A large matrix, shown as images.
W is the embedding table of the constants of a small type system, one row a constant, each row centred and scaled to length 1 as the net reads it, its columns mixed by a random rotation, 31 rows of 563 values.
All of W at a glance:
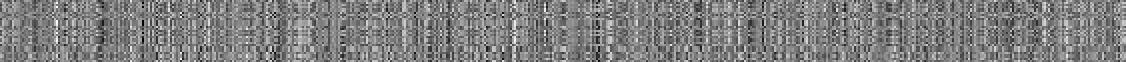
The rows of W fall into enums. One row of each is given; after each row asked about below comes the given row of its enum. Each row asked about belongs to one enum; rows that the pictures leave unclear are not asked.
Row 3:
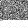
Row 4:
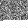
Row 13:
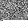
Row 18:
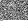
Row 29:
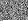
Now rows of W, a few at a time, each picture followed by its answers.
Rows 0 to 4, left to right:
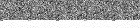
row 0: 13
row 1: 3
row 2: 4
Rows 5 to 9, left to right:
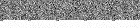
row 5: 4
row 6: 29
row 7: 13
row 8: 29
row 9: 4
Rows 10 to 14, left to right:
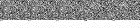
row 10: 3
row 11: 3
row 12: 3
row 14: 18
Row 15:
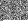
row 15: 4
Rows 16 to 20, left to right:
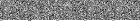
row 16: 3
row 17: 4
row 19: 3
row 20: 3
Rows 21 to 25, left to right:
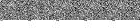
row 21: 18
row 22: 4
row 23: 13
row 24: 13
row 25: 13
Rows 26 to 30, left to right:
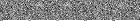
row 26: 29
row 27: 18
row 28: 18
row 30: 13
